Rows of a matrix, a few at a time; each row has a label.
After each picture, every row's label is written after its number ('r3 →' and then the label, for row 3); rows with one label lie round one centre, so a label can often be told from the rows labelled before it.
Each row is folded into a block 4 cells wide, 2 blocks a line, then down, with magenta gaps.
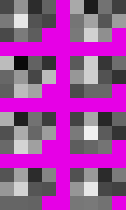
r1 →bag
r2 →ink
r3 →ink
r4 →bag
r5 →ink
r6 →bag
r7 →bag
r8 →bag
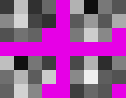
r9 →bag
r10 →ink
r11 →ink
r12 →bag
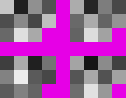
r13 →ink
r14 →ink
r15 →bag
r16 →ink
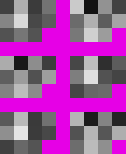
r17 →bag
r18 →ink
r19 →ink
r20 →bag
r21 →bag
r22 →ink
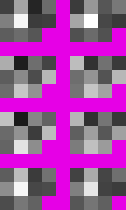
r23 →bag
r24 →bag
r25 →ink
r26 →ink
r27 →ink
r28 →ink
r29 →bag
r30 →bag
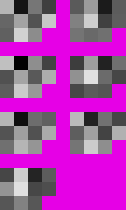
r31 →ink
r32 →bag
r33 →ink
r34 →bag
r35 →ink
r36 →ink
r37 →bag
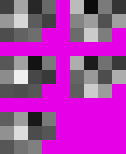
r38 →bag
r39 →ink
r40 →bag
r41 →ink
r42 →bag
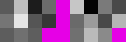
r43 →bag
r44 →ink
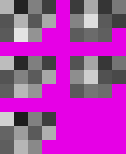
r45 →ink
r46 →bag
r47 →ink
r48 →bag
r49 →ink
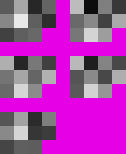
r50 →bag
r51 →ink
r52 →ink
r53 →ink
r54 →bag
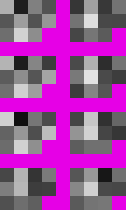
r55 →ink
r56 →bag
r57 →ink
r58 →bag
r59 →ink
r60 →bag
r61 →bag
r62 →bag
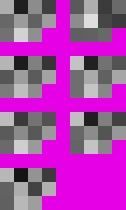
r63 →ink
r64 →bag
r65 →ink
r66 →ink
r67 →ink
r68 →ink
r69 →ink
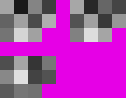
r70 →ink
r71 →ink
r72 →bag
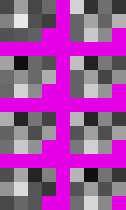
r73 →bag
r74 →ink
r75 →ink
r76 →ink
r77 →ink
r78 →ink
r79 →bag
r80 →ink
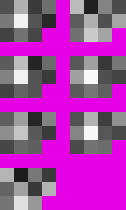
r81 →bag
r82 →ink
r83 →bag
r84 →bag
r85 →bag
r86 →bag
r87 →ink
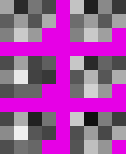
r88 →ink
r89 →ink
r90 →bag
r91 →ink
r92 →bag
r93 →ink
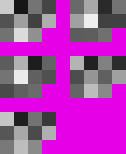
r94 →ink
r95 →bag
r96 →bag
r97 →ink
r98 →ink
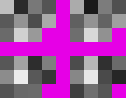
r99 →ink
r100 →ink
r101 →bag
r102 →bag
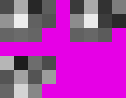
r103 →bag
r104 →bag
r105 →ink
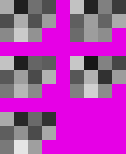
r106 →ink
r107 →ink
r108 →ink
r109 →ink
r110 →ink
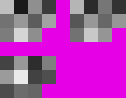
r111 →ink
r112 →ink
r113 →bag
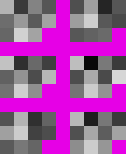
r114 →ink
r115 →bag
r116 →ink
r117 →ink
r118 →bag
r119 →ink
